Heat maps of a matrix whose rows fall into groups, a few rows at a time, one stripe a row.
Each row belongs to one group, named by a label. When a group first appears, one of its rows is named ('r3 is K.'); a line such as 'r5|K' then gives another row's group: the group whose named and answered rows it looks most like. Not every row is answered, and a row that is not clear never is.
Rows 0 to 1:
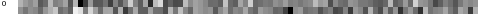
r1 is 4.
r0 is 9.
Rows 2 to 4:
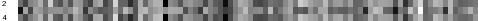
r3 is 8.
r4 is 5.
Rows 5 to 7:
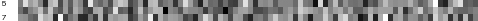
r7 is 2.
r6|5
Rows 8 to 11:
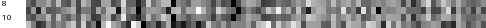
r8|5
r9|8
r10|5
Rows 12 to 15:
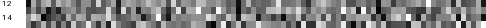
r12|8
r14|2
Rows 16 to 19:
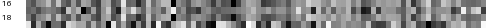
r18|5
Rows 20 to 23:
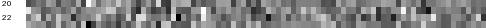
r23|9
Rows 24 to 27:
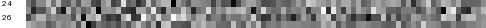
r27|9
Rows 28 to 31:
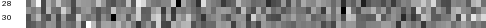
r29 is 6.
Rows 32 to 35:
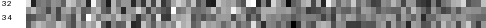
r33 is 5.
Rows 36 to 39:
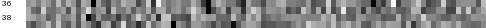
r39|5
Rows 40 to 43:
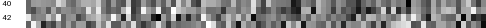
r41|4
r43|2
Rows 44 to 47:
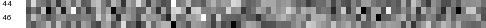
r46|8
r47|5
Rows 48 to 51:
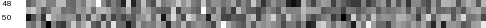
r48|4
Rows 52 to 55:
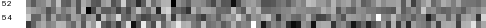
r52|5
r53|9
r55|4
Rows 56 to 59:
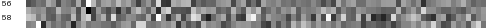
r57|9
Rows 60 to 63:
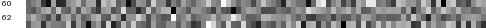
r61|5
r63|2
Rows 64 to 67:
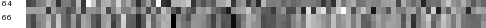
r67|5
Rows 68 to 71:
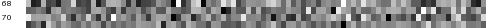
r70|6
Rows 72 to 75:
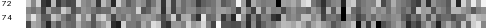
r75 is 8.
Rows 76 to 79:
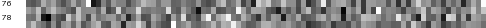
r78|2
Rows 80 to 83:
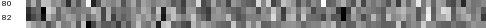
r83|9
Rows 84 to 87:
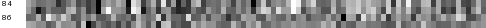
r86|6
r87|9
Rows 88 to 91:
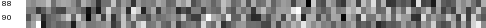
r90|2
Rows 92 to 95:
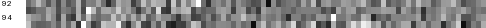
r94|6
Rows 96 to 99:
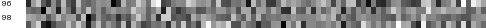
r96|8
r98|9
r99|2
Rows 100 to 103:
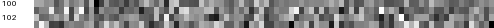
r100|9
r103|2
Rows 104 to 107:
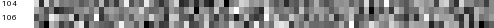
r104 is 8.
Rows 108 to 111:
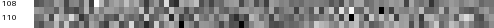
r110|6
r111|5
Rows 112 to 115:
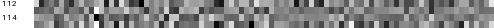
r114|9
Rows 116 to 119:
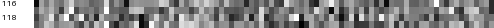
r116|8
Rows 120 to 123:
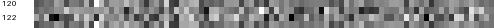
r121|4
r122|2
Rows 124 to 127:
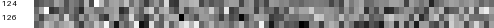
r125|8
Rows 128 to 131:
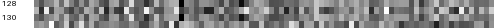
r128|5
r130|5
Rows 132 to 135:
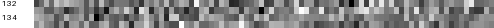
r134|9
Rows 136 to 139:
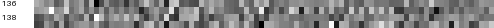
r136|9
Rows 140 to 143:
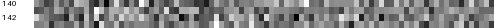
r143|2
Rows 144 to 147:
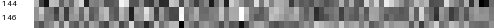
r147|5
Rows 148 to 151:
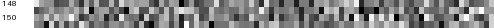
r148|6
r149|4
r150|6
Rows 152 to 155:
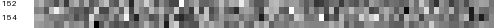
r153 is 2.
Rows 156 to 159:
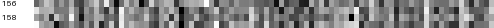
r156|4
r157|6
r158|6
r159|6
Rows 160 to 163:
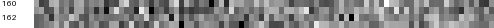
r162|6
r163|5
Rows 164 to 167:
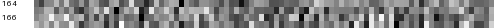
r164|5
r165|4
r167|6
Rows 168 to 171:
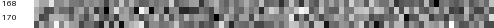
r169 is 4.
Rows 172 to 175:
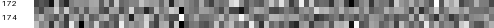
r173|5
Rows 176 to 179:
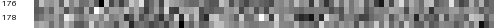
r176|2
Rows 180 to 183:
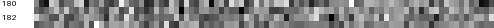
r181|5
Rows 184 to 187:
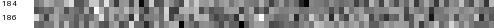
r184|4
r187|5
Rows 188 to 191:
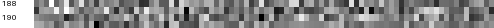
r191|9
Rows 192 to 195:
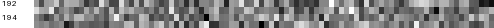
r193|6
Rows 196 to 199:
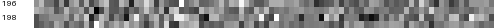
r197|9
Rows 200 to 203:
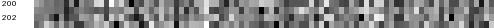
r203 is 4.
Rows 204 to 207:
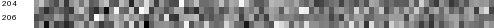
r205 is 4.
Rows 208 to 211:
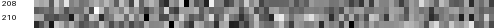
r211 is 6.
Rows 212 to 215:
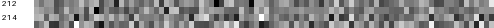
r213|9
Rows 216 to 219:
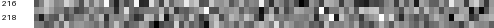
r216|4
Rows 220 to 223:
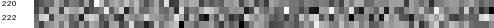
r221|8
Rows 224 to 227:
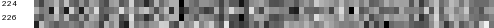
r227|8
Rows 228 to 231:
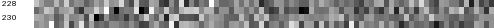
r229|4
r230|9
